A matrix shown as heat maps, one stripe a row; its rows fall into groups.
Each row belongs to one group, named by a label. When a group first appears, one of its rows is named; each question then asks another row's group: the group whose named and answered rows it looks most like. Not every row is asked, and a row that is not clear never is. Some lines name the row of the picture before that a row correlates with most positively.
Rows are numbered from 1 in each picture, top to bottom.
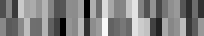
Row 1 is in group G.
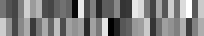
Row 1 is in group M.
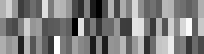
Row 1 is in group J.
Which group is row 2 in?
M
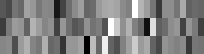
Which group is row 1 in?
G
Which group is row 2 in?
G
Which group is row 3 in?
G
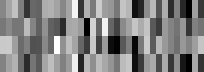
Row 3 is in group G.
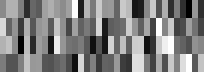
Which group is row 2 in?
J
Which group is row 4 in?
M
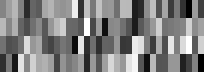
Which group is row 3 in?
M
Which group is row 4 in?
G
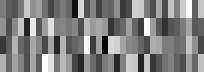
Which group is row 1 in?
M
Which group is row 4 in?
J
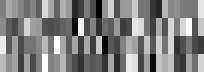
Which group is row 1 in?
J
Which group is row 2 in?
M
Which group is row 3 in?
J
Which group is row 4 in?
J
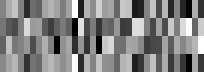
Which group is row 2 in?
M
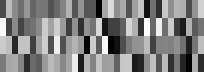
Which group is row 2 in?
J
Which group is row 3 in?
G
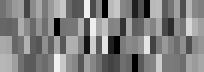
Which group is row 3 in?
G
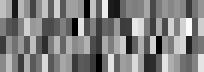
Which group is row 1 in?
G
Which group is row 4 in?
J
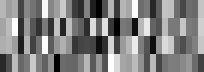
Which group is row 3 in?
J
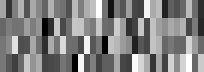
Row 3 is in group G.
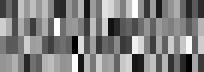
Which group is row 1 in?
G
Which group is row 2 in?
G
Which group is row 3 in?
M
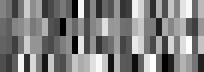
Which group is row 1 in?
M
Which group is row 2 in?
G
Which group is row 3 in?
M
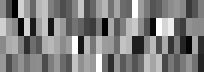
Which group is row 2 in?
J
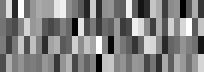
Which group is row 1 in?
G
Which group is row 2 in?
M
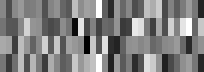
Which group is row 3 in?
G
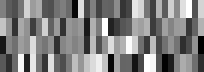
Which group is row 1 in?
M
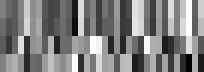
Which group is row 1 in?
M
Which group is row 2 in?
M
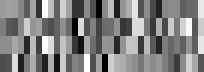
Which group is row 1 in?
J
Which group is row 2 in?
M
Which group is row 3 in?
J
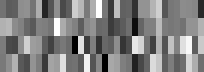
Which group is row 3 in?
M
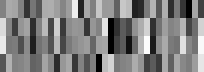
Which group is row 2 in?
G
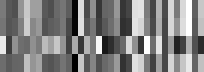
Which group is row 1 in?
M
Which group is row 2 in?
M
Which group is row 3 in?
J
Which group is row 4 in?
M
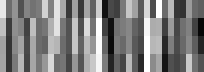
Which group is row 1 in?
J
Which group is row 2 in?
J
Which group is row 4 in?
J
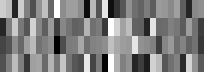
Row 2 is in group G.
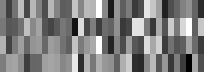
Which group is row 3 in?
J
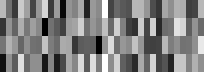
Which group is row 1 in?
G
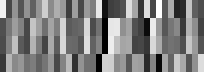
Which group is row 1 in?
J
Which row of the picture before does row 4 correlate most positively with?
3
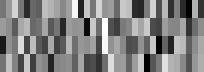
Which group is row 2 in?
G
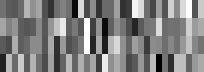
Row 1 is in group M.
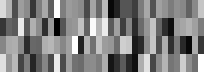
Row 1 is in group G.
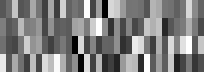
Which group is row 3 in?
M
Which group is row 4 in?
J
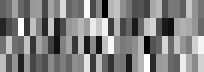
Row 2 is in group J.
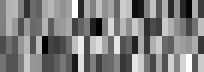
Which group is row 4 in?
M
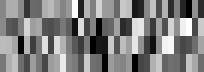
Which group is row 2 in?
M
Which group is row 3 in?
J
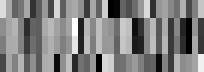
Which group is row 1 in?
G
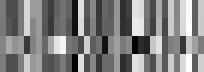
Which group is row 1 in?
M
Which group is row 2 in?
M
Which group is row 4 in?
M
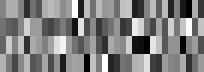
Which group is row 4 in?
G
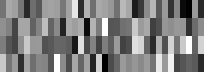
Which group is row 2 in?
G
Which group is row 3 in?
M
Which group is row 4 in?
J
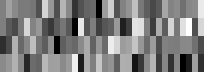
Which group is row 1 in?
J
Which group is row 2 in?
M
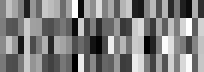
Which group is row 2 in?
M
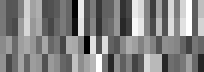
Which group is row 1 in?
M
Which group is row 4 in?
J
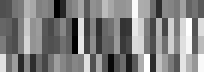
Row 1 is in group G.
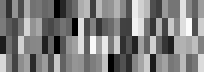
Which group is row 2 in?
M
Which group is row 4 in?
G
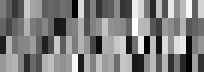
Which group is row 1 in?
M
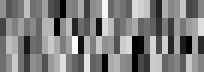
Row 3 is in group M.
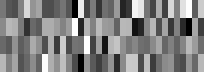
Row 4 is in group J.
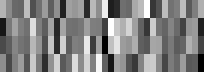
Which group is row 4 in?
J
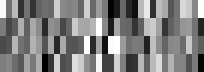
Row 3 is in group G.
